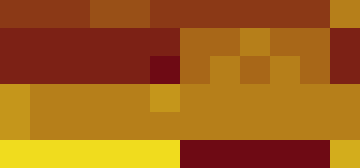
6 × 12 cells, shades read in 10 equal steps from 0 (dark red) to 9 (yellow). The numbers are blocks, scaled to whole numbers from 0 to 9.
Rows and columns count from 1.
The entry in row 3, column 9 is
4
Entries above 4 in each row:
1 1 2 12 12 7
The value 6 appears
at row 4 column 1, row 4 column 6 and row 5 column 1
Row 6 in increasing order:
0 0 0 0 0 7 9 9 9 9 9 9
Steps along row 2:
same same same same same up same up down same down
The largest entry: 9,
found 6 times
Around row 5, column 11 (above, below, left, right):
5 0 5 5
